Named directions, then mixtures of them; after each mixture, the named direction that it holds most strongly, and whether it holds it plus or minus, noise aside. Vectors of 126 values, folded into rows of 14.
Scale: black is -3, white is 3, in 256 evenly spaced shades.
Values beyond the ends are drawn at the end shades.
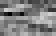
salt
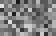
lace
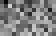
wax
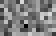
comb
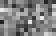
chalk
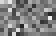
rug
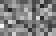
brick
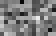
comb, minus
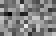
comb, minus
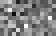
rug, plus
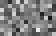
comb, minus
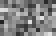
chalk, plus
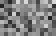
lace, minus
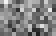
wax, minus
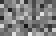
brick, plus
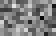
chalk, minus
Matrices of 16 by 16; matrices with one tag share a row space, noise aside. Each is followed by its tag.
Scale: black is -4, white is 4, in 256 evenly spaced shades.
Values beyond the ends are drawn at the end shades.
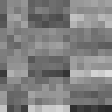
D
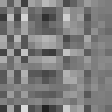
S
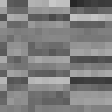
D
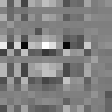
S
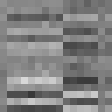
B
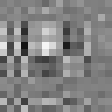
S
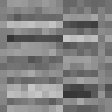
B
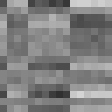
D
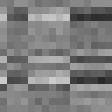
D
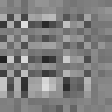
S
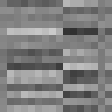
B
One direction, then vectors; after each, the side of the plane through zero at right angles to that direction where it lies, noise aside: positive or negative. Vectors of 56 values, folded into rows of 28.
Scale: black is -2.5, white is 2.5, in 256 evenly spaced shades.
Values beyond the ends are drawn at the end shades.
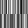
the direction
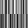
positive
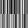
negative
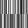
positive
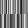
positive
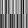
positive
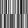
positive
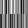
positive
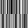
negative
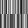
positive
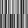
positive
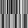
negative
